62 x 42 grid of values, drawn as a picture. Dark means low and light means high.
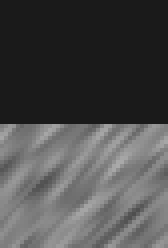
The table splits into 2 rows of 1 panel. Panel 1,1: very low, flat. Panel 2,1: middling, slanting up to the right.
